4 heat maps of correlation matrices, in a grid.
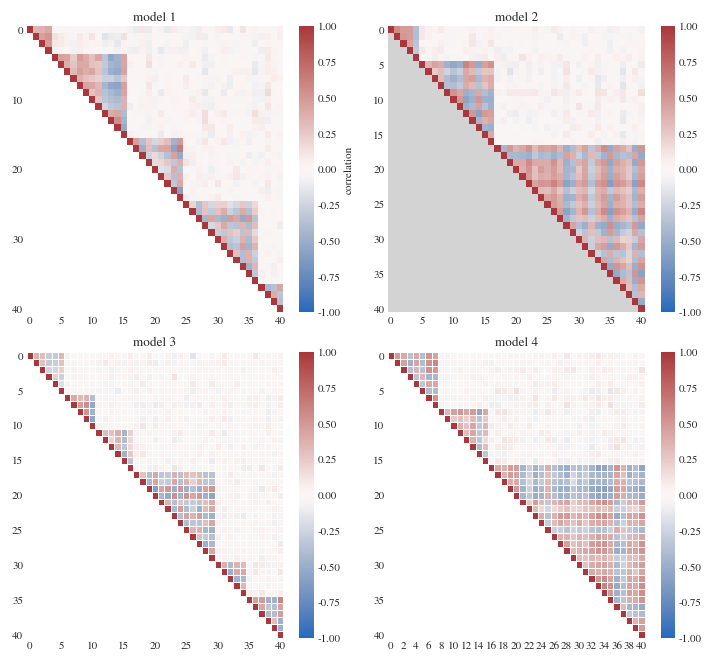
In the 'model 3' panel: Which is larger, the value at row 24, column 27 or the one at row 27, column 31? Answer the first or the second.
the second
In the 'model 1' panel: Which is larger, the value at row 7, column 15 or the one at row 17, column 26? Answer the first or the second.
the first
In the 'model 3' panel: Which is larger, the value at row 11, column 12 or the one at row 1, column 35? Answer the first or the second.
the first
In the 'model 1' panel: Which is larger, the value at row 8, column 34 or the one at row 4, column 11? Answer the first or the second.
the second
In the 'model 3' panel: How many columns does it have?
41
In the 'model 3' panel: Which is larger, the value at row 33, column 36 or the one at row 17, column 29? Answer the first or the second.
the first
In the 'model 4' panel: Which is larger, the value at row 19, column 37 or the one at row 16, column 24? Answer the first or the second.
the first
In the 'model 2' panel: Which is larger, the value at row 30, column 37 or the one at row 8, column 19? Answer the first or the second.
the first
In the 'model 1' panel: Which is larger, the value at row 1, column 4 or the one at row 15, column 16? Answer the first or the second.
the first
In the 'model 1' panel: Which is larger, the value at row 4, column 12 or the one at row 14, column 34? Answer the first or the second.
the second
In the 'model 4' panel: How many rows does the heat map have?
41
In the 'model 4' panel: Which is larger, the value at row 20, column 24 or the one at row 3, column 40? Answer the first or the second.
the second
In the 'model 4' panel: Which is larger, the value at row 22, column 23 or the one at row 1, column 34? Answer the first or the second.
the first
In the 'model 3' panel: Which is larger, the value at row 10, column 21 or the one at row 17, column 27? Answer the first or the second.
the second
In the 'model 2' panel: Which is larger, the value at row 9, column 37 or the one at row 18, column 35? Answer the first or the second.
the second
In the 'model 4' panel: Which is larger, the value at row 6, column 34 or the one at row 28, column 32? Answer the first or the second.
the second
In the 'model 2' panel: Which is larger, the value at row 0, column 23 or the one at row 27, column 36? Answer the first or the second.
the second
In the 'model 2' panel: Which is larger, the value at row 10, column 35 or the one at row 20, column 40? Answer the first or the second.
the second
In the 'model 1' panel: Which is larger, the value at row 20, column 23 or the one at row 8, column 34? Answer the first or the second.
the first
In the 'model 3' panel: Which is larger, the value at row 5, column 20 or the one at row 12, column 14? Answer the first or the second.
the second
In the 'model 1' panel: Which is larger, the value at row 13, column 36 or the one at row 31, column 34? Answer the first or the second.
the second
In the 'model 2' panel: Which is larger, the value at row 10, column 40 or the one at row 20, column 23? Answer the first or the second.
the second
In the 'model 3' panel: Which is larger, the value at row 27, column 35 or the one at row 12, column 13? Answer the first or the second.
the second
